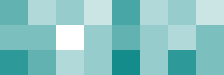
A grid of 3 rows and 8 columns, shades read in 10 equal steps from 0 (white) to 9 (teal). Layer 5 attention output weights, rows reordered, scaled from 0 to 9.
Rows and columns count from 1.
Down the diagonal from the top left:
6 5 3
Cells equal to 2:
2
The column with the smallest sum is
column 3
